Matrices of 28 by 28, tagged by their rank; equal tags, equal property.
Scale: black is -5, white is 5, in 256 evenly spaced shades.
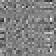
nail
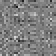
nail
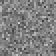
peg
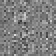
nail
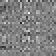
nail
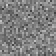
peg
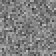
peg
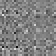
nail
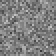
peg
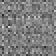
nail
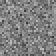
peg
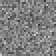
peg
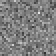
peg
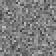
peg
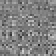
nail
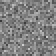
peg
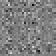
nail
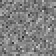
peg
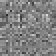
nail
